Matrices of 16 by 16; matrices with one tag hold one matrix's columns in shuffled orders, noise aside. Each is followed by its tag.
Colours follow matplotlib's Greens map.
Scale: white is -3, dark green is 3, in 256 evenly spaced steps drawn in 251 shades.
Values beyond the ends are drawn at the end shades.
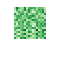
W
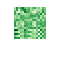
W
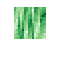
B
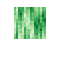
B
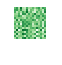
W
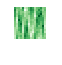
B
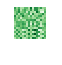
W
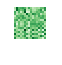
W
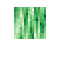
B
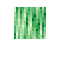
B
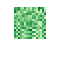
W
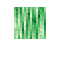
B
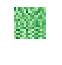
W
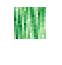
B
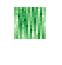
B
